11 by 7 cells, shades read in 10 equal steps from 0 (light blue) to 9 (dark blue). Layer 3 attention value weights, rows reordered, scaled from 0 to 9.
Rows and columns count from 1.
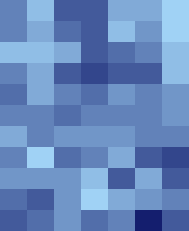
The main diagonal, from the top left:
4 2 2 7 3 4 4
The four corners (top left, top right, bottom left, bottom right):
4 0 6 6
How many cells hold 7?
2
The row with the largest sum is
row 11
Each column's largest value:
6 6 6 7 6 9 7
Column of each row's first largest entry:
3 4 4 4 1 3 2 7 5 2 6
